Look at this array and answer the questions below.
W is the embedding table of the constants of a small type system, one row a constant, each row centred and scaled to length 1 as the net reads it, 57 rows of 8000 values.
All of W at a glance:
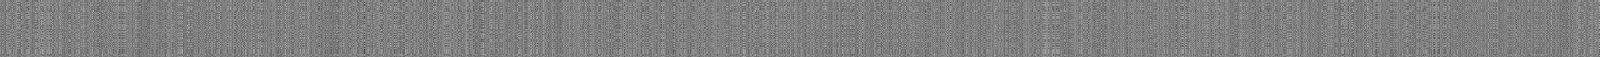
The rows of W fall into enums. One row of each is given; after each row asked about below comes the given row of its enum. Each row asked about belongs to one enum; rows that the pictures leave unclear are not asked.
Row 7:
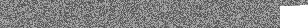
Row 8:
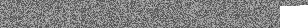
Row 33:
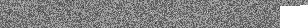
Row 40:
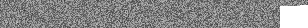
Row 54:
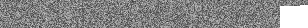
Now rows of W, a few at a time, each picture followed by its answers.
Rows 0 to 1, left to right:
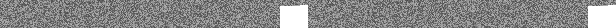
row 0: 7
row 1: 7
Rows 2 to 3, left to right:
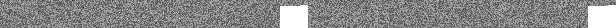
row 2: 33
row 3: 8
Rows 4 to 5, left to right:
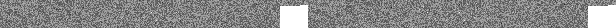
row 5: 33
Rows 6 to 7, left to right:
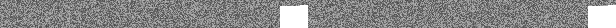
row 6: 8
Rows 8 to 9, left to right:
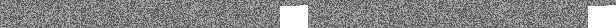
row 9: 8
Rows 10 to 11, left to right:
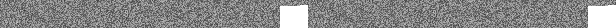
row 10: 40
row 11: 40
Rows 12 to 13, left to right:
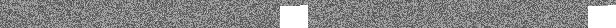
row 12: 33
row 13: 7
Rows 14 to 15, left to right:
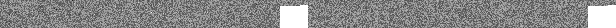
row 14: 33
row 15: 8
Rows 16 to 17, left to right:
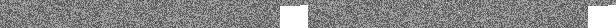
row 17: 33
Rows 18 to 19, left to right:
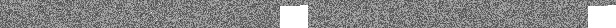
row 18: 33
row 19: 8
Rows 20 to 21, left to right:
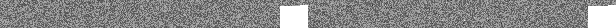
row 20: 7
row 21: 33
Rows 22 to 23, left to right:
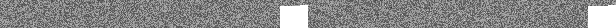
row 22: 7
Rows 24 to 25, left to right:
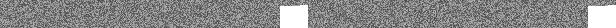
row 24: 7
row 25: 40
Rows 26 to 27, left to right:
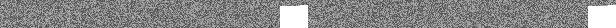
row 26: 8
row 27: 7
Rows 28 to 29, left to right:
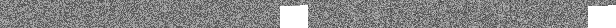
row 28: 7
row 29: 54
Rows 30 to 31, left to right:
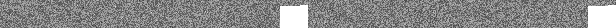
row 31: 40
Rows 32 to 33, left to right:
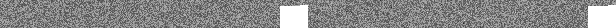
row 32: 7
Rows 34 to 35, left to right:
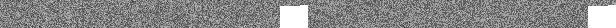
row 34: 54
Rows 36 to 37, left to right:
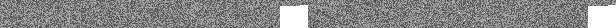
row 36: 8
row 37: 33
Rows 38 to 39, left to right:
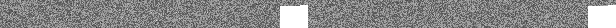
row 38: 33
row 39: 7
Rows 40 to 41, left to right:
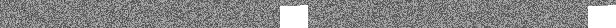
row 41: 7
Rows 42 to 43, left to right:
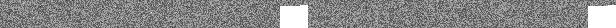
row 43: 8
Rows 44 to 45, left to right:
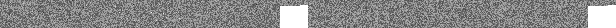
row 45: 8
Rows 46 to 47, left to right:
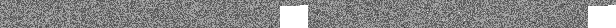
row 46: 8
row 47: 33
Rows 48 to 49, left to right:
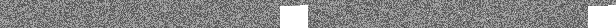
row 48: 7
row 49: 33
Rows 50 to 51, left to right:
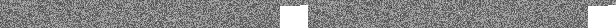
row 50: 33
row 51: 33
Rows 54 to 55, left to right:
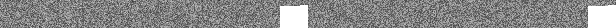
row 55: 40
